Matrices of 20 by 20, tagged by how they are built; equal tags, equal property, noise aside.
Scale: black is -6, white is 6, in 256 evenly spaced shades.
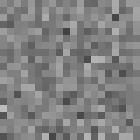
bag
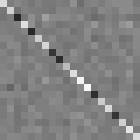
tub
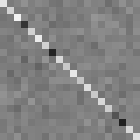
tub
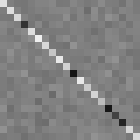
tub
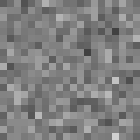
bag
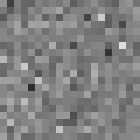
bag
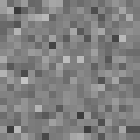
bag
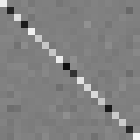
tub
